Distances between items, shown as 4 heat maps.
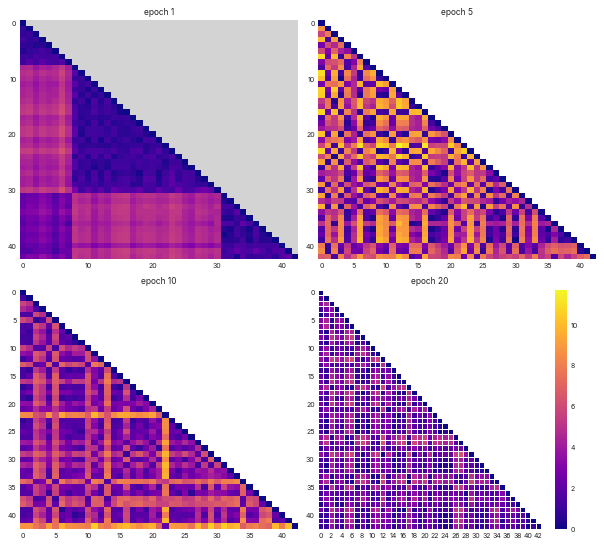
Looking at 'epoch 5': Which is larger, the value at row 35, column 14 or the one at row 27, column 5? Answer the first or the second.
the first
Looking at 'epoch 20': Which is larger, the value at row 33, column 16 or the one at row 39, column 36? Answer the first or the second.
the first
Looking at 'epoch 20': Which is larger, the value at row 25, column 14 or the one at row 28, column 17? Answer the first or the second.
the second
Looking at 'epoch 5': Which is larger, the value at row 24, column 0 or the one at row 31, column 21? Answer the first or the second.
the second
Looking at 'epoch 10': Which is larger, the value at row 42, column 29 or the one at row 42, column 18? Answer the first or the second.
the first
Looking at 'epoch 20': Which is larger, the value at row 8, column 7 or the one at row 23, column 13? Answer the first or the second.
the second
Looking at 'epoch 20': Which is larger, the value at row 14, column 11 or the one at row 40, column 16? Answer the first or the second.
the first
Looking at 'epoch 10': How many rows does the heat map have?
43
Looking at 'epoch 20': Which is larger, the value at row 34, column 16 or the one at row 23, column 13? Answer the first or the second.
the first
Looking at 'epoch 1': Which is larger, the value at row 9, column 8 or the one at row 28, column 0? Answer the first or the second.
the second
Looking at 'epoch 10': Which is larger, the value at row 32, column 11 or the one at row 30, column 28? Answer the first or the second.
the first
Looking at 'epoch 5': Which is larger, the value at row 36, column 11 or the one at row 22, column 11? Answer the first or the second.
the second
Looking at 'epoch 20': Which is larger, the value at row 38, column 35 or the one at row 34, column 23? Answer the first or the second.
the second
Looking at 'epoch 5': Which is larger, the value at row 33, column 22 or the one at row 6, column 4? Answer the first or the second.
the first
